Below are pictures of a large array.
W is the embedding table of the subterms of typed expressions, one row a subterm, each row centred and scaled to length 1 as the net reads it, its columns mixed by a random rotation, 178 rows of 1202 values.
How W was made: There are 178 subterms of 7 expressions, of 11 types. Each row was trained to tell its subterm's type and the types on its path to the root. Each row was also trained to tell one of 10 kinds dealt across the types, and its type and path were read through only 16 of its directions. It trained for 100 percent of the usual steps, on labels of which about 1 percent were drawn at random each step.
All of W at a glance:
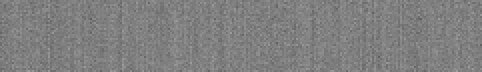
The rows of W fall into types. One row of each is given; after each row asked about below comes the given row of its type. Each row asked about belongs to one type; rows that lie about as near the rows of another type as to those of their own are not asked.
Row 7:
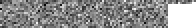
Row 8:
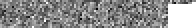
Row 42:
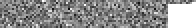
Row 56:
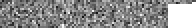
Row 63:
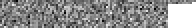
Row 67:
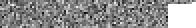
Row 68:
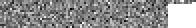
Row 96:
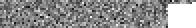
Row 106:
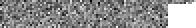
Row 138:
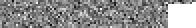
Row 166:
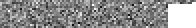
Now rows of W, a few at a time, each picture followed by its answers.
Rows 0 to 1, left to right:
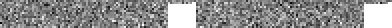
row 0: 106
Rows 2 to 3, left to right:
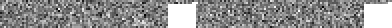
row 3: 106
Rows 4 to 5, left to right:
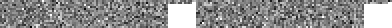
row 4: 42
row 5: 67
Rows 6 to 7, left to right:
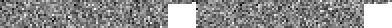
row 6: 56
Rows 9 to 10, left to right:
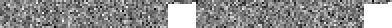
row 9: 8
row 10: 7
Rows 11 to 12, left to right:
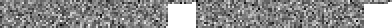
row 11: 67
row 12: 67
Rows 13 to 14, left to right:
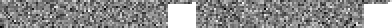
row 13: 138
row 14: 96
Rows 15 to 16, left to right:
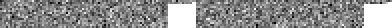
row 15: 96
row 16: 68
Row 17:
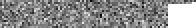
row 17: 8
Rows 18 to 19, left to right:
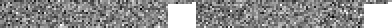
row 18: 7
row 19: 42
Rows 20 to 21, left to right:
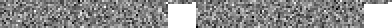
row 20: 138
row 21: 166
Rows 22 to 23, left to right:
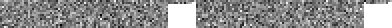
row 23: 106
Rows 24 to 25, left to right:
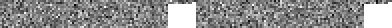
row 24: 138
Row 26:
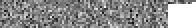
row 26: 138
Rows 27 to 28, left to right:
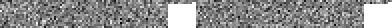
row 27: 7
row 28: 138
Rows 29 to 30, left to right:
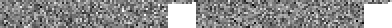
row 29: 7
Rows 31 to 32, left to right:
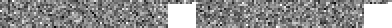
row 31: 7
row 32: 68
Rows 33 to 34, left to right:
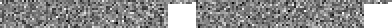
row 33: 106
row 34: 7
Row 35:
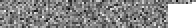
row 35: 96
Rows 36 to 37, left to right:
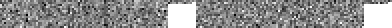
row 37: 67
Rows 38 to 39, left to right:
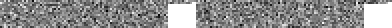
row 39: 8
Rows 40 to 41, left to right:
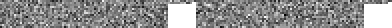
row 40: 42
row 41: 67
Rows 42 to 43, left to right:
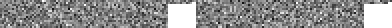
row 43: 42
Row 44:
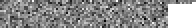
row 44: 96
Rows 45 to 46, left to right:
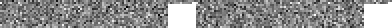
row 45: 106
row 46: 68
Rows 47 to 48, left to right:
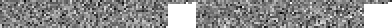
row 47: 106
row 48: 67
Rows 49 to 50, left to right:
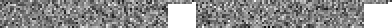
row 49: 68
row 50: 8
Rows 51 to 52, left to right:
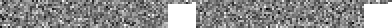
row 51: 96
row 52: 68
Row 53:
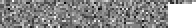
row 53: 106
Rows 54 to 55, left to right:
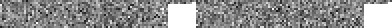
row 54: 166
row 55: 7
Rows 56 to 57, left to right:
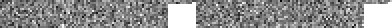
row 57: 63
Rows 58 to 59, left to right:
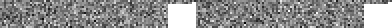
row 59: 166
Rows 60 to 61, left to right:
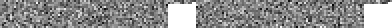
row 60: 138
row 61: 56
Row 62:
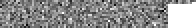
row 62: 166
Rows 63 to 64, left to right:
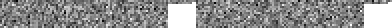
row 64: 166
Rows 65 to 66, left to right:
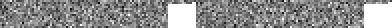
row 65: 8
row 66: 96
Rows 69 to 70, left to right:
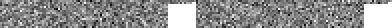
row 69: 63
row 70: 138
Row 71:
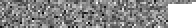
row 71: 7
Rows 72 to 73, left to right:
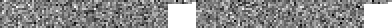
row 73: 7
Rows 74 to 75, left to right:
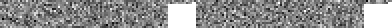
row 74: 96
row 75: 96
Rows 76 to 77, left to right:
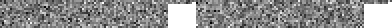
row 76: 67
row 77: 8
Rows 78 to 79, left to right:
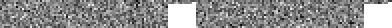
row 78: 56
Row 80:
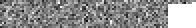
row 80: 68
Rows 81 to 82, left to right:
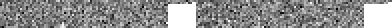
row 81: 138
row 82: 67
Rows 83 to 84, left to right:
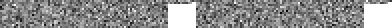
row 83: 68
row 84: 68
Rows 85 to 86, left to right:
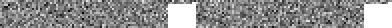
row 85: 166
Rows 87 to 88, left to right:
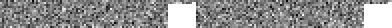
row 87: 138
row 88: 138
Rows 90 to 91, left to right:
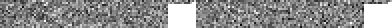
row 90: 67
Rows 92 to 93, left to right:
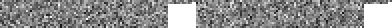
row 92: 63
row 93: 8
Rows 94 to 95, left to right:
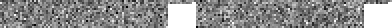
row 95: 166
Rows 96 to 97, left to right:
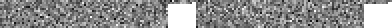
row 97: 56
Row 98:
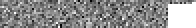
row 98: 63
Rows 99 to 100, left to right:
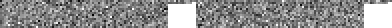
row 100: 106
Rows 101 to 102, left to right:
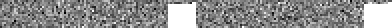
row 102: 7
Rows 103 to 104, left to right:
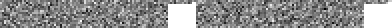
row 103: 63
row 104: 63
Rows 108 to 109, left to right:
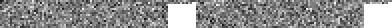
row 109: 96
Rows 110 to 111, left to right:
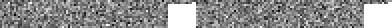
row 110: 56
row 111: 138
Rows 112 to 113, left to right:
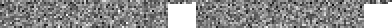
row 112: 8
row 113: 56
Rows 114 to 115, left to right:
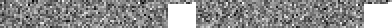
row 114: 42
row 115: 8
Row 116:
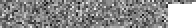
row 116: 7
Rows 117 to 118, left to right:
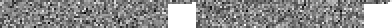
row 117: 63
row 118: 138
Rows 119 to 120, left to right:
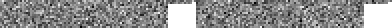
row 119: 63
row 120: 96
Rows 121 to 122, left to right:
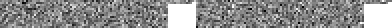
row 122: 166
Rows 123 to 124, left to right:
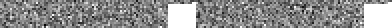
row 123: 7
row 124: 67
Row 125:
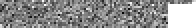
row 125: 106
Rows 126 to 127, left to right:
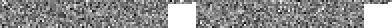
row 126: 106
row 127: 166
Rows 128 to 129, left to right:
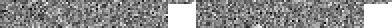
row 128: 67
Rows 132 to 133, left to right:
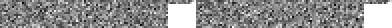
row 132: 63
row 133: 138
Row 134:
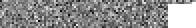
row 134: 7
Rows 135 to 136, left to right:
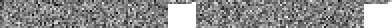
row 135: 68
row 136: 63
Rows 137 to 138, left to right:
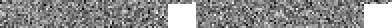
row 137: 7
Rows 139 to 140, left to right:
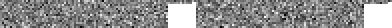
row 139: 106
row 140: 67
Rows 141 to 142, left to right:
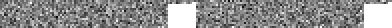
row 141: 96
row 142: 166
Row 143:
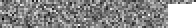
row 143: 96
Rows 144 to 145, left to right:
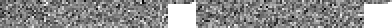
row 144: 67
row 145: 106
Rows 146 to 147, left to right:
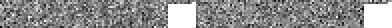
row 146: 42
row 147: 42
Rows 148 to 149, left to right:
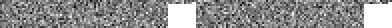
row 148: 56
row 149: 42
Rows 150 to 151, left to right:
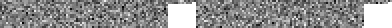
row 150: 8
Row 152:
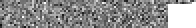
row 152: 166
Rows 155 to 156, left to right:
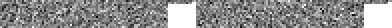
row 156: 106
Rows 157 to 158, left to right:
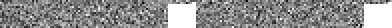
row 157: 56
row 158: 166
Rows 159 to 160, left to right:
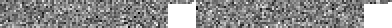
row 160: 68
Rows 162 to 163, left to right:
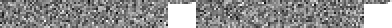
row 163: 67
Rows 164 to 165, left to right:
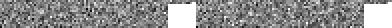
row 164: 42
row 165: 42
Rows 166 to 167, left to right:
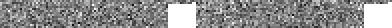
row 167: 8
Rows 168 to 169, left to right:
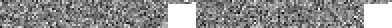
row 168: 96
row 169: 7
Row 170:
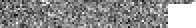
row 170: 56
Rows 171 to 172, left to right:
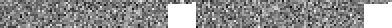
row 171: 67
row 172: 67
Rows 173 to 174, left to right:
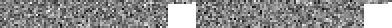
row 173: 68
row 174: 68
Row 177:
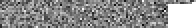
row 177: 166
